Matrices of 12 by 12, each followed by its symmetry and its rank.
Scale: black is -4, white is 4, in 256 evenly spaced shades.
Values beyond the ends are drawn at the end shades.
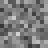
neither, full rank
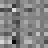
neither, rank two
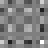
symmetric, rank one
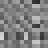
antisymmetric, rank two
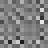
antisymmetric, rank two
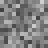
neither, full rank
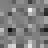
antisymmetric, rank two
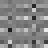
neither, rank two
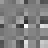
symmetric, rank one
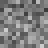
neither, full rank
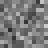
neither, full rank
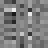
neither, rank two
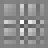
symmetric, rank one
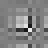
symmetric, rank one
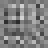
antisymmetric, rank two
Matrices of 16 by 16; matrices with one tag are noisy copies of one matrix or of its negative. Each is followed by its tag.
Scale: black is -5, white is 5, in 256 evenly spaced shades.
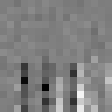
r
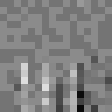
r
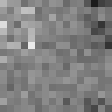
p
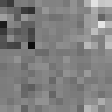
p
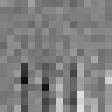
r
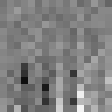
r
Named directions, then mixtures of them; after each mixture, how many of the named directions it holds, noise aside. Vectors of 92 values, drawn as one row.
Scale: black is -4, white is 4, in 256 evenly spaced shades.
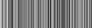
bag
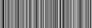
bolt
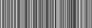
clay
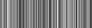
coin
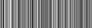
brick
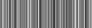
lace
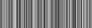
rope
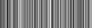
two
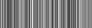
three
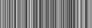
two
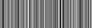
one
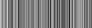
one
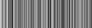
one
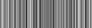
three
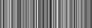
three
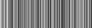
one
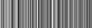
two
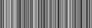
two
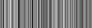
one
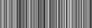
two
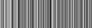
two
